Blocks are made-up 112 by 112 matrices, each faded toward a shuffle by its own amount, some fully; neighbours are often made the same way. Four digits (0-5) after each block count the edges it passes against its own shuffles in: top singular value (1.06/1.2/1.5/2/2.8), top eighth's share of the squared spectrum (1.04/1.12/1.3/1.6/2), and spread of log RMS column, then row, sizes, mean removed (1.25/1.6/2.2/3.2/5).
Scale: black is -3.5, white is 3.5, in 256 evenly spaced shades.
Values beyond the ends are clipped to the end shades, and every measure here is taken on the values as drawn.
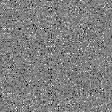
4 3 1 1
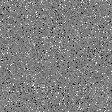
3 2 1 1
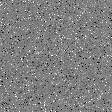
0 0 0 0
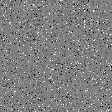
3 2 0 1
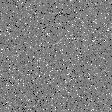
0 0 0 0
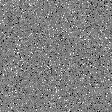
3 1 0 0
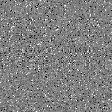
4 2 1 1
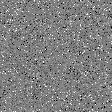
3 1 0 0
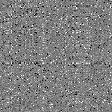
4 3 1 1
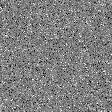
0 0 0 0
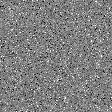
2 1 0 0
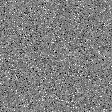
2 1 0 0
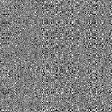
5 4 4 3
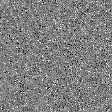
3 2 1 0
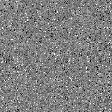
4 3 2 1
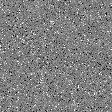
0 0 0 0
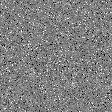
0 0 0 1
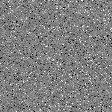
0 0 0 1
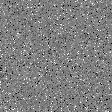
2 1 0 0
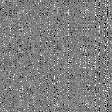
4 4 3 1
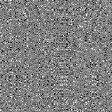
4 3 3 2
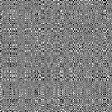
5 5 4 4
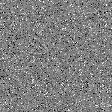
3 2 0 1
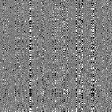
5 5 4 2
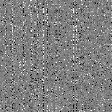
4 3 3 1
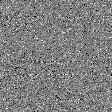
1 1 0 2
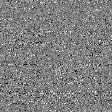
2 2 0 3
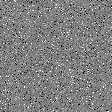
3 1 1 0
